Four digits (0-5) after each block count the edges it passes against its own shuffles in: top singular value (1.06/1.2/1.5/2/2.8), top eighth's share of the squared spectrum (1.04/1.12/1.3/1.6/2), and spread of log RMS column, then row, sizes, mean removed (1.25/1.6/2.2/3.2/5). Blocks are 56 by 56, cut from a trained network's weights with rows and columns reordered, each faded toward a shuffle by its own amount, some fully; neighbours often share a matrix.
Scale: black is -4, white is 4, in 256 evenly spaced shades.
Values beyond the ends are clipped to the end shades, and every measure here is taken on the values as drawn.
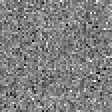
0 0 0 0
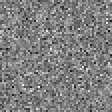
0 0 0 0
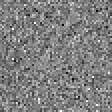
0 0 0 0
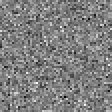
0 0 0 0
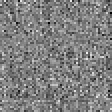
2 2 0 2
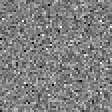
0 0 0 0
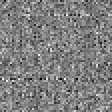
2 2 0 2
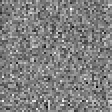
1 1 0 1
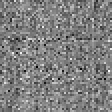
2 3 0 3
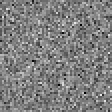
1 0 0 0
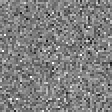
1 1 1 0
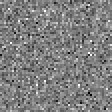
1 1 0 0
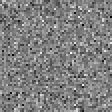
1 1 0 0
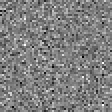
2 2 2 0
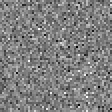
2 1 1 0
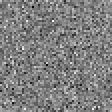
2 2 1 0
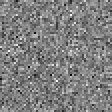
2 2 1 0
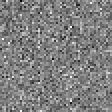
2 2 2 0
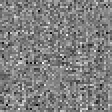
2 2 0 2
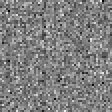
1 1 0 0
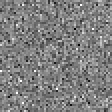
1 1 0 0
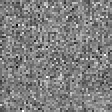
1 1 0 1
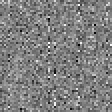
2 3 3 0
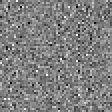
1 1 1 0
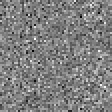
1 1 1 0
